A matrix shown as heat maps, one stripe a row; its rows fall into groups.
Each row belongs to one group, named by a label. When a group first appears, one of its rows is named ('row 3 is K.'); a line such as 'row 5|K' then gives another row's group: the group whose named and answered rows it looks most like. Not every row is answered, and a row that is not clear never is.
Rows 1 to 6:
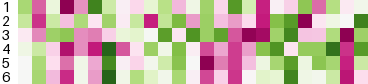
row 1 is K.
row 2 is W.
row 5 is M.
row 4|M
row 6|M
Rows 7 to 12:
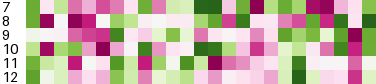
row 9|M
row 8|K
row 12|M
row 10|W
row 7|W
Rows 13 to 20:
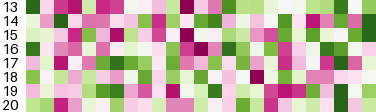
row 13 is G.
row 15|G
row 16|G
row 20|K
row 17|K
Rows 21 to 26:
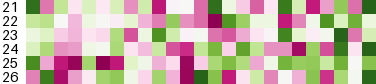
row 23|M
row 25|G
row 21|W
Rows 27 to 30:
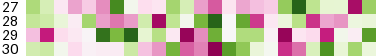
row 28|W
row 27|M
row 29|K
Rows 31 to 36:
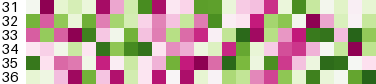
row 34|K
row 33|G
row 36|G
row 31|W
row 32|W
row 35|G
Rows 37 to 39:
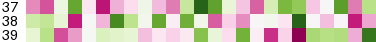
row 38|M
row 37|W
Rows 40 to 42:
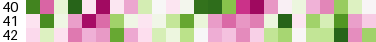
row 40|W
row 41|M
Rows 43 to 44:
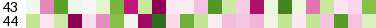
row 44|M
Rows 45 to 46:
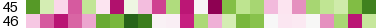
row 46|K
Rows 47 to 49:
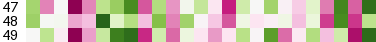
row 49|K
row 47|K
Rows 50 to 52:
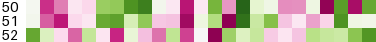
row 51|K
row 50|K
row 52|G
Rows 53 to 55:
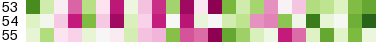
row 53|G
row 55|G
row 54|G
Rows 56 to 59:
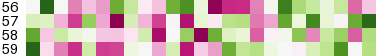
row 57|G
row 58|W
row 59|G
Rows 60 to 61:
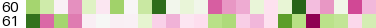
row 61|W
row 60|M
